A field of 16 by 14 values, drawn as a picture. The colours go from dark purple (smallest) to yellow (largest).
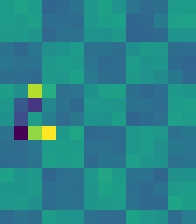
In the middle left lies a patch that is rougher than the rest. No overall slope runs across the table. Values change most from cell to cell in the middle left.
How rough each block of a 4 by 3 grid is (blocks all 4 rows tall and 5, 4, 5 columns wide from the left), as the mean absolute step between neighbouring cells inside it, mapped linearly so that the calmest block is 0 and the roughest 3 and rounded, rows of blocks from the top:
000
200
300
000
